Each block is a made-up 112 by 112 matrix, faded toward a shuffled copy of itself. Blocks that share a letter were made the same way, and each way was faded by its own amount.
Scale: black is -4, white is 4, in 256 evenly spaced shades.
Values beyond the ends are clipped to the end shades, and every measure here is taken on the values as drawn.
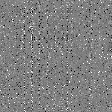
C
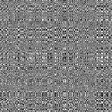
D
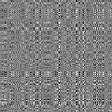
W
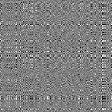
W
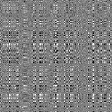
W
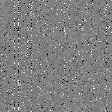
C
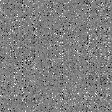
C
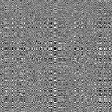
D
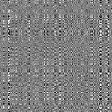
W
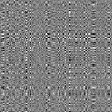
W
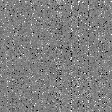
C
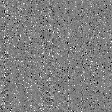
C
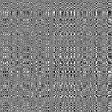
W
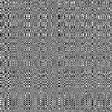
W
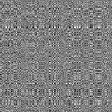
D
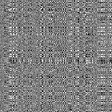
D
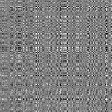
W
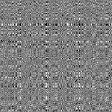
D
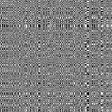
W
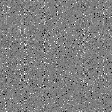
C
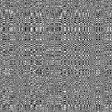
D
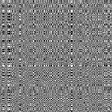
W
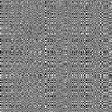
W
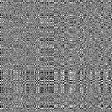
D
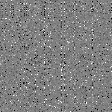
C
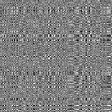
D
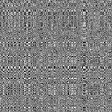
D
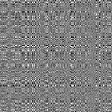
W
